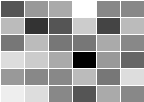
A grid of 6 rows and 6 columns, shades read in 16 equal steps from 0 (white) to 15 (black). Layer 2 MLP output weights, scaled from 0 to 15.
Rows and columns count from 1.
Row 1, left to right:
10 6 5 0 7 7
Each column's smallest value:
1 2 5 0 5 2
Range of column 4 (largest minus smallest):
15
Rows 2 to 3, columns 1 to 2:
4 12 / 8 4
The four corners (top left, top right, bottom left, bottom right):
10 7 1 7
